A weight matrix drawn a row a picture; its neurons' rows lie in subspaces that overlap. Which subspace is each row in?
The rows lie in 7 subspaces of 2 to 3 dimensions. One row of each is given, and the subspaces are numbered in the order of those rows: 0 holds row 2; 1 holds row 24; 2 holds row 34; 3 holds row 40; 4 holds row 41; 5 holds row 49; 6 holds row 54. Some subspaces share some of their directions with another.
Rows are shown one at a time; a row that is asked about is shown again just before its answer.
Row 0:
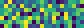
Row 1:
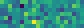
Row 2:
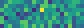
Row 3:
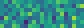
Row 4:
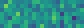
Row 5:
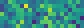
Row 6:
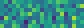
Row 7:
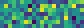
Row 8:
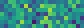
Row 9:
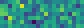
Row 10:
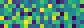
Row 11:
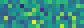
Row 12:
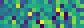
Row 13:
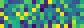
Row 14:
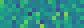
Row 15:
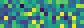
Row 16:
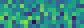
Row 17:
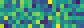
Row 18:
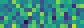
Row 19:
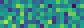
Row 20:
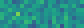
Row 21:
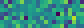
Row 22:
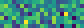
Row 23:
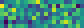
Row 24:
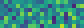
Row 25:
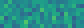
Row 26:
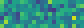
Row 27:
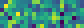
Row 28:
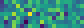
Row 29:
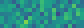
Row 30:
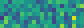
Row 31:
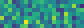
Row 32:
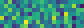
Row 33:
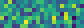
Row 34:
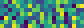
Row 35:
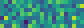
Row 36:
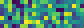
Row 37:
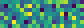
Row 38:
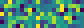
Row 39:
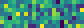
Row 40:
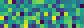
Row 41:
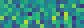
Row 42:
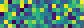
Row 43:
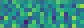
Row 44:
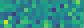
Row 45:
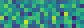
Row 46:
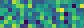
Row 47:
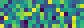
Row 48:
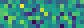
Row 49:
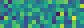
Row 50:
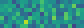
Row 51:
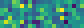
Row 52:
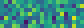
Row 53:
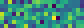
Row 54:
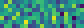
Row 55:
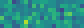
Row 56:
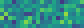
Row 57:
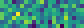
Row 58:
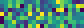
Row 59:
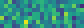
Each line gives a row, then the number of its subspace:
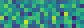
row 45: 3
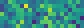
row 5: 3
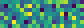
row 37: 3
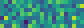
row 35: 4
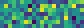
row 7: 3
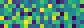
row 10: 2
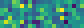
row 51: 2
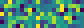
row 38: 6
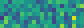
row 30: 4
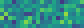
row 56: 6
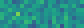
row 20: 0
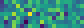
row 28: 4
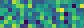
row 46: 2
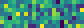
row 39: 6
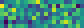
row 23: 2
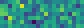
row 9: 2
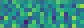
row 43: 5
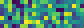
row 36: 2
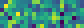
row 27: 6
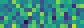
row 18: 5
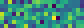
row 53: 3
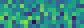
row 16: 1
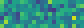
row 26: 4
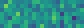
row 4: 6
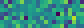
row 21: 5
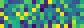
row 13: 0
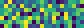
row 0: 2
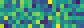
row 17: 4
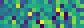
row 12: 4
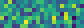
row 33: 6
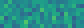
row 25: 0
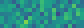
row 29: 5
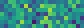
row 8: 3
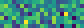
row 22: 3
